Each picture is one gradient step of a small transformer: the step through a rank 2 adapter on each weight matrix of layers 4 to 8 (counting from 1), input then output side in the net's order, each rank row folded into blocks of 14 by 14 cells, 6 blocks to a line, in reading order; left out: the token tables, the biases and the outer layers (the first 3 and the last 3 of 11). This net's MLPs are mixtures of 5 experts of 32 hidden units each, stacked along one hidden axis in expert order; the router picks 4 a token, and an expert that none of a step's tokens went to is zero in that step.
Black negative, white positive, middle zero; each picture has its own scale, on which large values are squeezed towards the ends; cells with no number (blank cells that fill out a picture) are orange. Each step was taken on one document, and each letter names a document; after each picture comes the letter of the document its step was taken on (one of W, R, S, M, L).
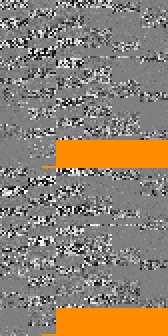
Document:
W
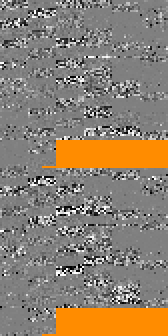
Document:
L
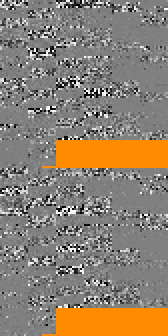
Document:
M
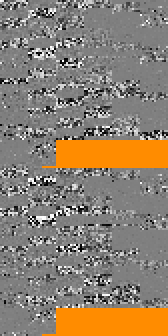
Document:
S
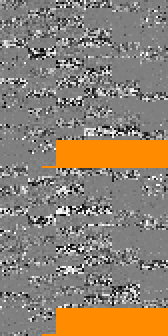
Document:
L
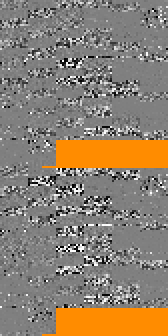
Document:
L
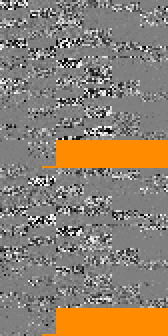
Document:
M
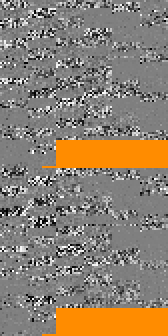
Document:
S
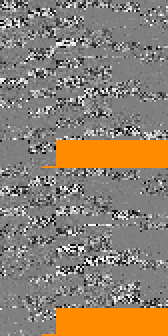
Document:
S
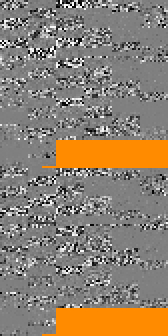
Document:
W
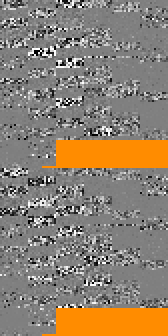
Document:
W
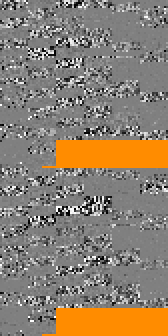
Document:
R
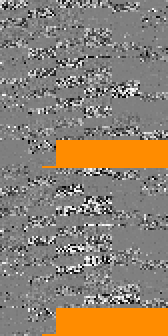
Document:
L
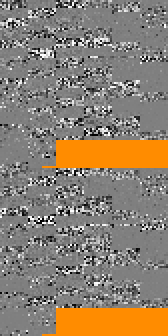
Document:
W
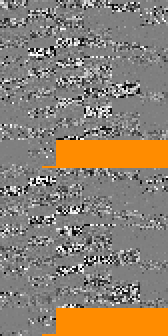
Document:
M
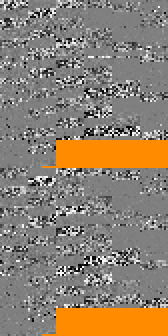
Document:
S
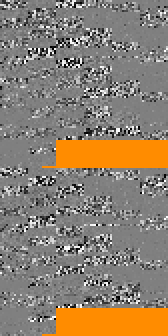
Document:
R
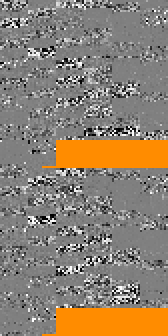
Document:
L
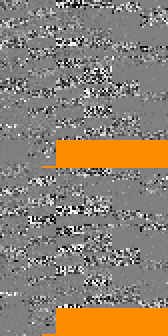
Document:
M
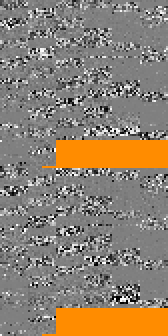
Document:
R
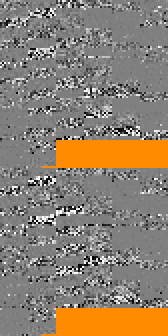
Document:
S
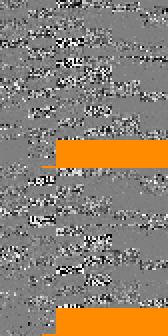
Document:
M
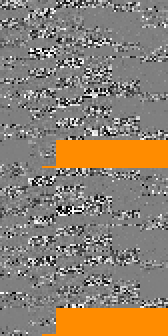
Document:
W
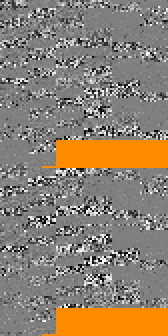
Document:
S
